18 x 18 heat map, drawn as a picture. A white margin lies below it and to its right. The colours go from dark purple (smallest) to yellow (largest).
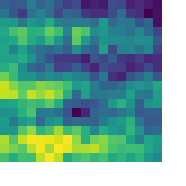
Stripes: horizontal, repeating 3 times. Ninth with the lowest average: top right. Slope: up to the bottom left. Grain: streaks across.
